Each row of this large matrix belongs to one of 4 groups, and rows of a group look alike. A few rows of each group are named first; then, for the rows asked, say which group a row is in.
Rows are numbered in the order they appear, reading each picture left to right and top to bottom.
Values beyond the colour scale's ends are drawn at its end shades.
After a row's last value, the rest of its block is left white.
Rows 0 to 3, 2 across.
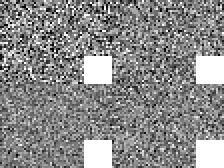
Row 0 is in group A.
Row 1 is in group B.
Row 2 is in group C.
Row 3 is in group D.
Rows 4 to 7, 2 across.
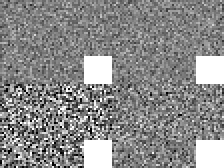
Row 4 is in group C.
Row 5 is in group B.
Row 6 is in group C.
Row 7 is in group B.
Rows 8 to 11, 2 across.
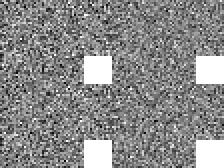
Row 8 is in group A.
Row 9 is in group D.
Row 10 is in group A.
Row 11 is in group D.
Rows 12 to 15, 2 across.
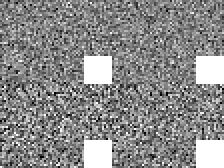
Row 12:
C
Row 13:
D
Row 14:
B
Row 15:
B
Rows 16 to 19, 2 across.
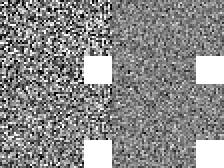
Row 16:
B
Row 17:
C
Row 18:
B
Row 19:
D
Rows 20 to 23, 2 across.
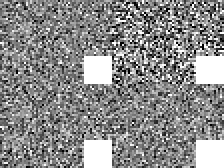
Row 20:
D
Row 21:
D
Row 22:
D
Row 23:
A
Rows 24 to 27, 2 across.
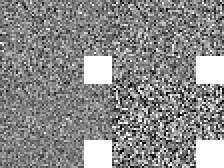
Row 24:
D
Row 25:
B
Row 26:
B
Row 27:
B
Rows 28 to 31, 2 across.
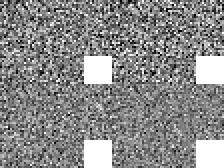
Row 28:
B
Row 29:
B
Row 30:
B
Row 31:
D
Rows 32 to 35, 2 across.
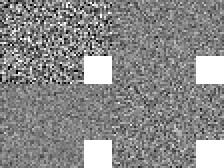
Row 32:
C
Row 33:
D
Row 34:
B
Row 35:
D
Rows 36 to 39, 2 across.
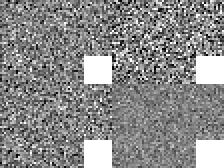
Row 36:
C
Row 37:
A
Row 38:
C
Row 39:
D
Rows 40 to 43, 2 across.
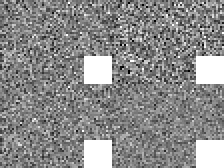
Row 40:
A
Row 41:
C
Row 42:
A
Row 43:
A
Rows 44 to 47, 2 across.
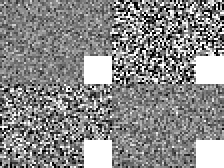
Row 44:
B
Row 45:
D
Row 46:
C
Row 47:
C
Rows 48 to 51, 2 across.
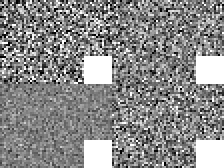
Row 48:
B
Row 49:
B
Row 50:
C
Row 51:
C
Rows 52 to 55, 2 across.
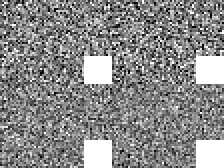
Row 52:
B
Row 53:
D
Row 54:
B
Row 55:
C
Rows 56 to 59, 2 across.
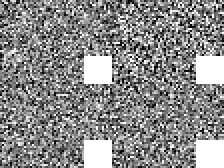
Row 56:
A
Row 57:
C
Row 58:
B
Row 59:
D
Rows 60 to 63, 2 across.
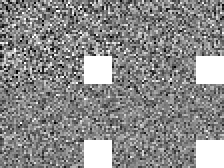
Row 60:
A
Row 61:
B
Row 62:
A
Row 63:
D
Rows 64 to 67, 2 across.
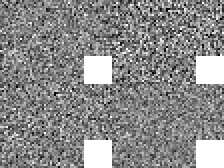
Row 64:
A
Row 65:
B
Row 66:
B
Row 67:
B
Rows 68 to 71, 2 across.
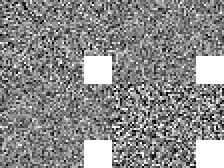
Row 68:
D
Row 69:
A
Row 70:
A
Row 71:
B
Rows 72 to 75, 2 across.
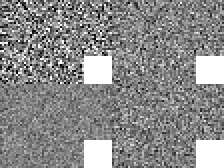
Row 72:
D
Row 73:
D
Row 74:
A
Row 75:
C
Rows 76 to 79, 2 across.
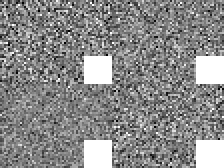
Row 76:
B
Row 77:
D
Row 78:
A
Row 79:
B
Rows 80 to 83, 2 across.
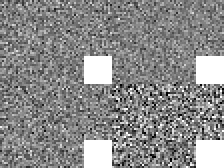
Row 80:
B
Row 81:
D
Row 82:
D
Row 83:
B
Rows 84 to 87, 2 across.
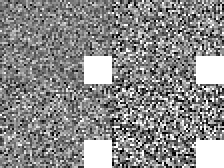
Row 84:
C
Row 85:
B
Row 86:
A
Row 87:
C
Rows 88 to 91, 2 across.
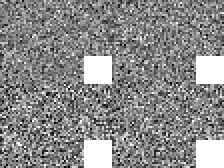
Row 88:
A
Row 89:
C
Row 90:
A
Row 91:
A
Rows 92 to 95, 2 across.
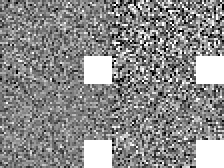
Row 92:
C
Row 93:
B
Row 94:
D
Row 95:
A
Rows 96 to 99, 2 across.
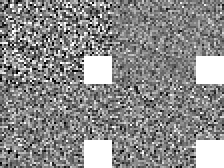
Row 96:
C
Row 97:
B
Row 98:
C
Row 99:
D
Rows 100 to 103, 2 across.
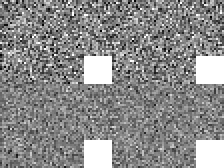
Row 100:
A
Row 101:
A
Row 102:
C
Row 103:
D
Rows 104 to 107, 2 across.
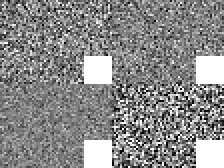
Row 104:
B
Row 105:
D
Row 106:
D
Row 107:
C
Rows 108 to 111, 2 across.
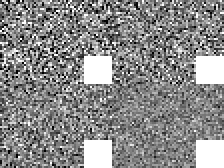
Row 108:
A
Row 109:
D
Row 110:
C
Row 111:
A
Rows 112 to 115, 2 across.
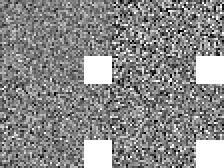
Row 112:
C
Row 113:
B
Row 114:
B
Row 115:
D
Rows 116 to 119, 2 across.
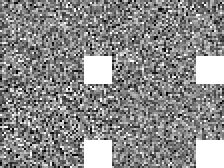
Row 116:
C
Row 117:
A
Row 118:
C
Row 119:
B
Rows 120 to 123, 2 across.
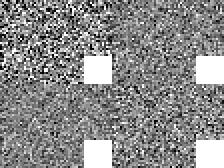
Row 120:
A
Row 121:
A
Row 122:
A
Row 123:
D
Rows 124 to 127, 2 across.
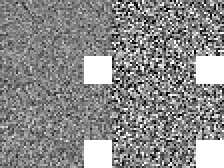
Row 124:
D
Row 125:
D
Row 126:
B
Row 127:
B
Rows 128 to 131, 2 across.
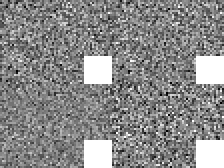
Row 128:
C
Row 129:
C
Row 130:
B
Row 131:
B
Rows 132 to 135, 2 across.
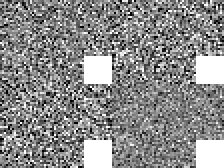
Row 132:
D
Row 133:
A
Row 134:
A
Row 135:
A
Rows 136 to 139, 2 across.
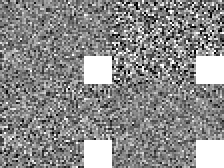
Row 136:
A
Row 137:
D
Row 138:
A
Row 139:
A
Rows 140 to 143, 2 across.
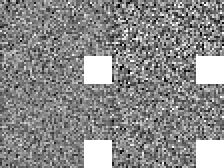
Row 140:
A
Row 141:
C
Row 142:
C
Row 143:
C
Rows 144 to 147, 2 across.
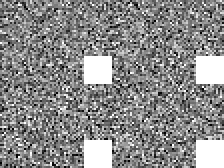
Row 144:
D
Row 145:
D
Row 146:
C
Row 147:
A
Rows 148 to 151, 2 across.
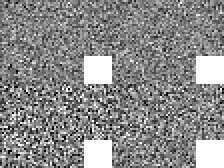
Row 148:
C
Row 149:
A
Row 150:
C
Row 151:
B
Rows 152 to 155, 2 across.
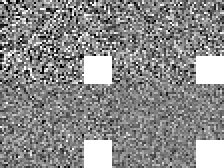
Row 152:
A
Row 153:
D
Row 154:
D
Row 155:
B
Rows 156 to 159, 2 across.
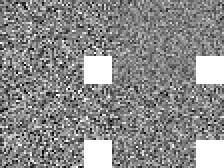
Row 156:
D
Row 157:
B
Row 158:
A
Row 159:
D
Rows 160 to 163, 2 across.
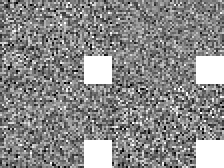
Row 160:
C
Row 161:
D
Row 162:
C
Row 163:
C
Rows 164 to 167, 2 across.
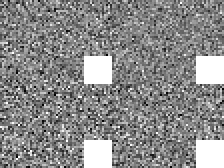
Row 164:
B
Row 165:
A
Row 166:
D
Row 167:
B
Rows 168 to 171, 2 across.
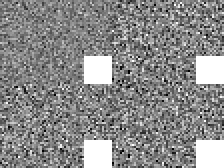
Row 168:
D
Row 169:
C
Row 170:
D
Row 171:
C
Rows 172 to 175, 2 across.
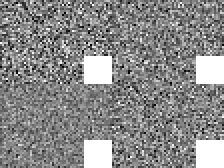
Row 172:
D
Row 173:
C
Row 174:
C
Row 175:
D
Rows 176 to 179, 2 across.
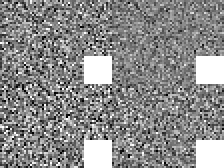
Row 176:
D
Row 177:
D
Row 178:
B
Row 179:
C
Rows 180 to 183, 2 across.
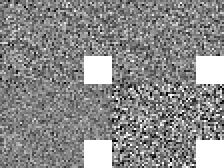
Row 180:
C
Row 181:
C
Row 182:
A
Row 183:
B
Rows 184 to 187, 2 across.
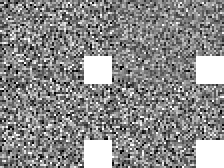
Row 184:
C
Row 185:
C
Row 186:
B
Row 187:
C
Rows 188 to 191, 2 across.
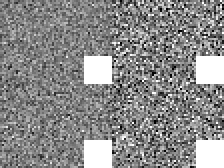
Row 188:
C
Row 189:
B
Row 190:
B
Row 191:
A
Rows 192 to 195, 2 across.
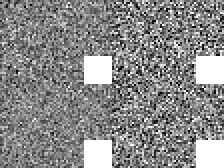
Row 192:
C
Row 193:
D
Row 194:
A
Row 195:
A
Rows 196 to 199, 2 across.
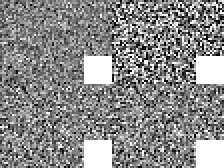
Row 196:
C
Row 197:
C
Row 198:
D
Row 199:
D
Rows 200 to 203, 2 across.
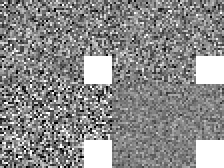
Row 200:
B
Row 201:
A
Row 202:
D
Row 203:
B
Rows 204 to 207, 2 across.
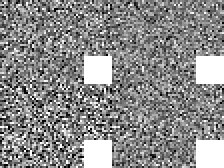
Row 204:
B
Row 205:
D
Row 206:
D
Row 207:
B
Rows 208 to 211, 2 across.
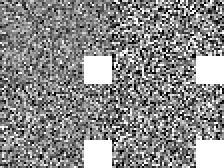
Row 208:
D
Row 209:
A
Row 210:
B
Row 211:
B
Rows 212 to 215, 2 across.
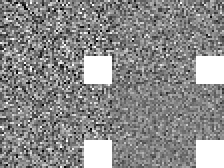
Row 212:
D
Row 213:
A
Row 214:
D
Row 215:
B
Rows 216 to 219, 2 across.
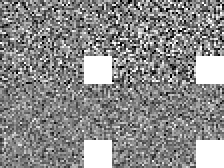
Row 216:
D
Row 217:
B
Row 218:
A
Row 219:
B
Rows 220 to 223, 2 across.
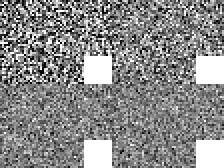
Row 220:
B
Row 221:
A
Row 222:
A
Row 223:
C
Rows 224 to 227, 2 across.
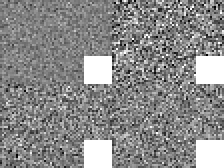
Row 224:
C
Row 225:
A
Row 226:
C
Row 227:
A
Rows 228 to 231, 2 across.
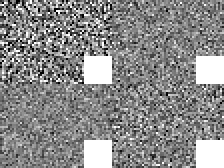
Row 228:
B
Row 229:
D
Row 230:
A
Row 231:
B
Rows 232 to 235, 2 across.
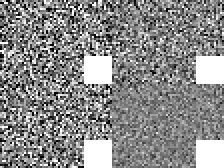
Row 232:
A
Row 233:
B
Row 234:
B
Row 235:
B
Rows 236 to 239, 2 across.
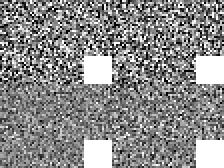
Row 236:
D
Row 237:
C
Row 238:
B
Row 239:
B
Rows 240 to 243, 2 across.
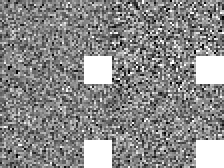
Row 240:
C
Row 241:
D
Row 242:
C
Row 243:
A
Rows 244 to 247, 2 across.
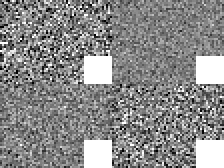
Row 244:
A
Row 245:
B
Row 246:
C
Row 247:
C
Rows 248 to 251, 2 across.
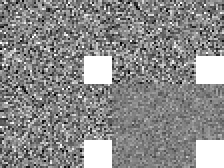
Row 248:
A
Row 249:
D
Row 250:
D
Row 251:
A
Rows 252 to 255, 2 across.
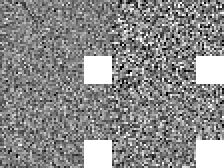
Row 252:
D
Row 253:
C
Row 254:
C
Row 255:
B
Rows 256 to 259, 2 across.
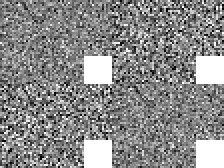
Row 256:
D
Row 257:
B
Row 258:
B
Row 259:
D
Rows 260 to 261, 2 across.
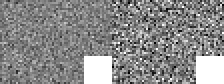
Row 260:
C
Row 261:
B
